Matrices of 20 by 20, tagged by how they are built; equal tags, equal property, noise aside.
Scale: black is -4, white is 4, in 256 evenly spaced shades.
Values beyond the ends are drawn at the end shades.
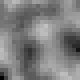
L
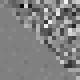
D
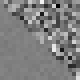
D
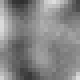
L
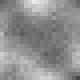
L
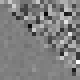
D
